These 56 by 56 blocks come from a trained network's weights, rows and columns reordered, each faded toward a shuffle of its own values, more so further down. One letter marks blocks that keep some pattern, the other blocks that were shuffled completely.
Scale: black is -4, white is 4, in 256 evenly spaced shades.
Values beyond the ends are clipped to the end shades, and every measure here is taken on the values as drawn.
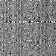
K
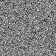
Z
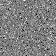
Z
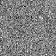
K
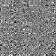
K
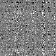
K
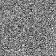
K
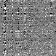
K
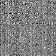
K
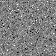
Z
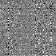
K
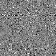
K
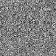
K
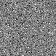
Z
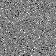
Z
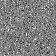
Z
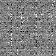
K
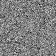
Z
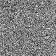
Z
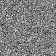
Z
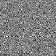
K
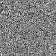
K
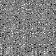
K
